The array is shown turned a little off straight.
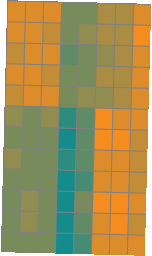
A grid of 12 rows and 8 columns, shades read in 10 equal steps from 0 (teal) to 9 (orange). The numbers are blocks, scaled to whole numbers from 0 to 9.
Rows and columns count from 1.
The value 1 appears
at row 6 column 4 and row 8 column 4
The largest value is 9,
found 7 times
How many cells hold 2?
2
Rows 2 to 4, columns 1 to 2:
8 8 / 7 8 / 8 8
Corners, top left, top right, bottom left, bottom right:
8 8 4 8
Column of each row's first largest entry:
1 8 2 1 2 6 6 6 6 6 7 6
